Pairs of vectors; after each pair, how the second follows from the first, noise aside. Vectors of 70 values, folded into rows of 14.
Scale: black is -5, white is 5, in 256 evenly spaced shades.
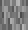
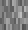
wrapped around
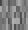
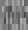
shuffled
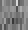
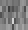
wrapped around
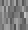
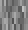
wrapped around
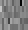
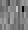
shuffled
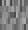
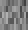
shuffled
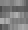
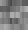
wrapped around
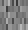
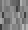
shuffled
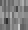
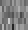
shuffled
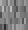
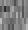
shuffled
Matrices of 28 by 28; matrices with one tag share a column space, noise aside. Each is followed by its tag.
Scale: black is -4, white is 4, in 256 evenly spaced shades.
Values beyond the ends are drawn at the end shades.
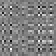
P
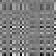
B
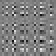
P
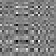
P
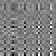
B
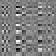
P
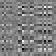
P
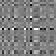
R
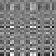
B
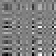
B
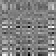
B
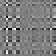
R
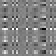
R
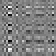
P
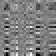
B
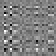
P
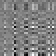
B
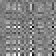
B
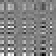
B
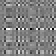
R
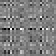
R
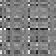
R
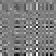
B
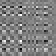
P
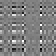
P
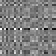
R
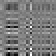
B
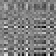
B
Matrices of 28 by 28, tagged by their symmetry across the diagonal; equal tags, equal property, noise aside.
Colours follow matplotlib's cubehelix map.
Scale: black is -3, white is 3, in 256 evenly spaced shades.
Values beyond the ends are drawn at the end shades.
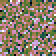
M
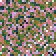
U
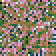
M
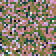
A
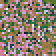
M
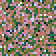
A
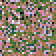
M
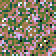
U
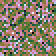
U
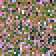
A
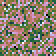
U
